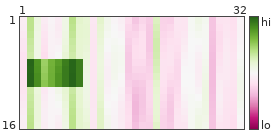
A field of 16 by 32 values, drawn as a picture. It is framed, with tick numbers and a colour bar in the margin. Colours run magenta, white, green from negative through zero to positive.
Histogram: skewed, a long tail of high values. Roughest part: middle left. Odd patch: higher, in the middle left. Ninth with the highest average: middle left.
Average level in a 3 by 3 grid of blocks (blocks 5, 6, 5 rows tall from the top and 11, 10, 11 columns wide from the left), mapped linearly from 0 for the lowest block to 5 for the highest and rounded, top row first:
200
500
200
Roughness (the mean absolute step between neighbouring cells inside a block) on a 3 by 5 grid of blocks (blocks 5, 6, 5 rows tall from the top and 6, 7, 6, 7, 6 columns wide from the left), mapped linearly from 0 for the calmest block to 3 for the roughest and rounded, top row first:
11000 | 32001 | 11001
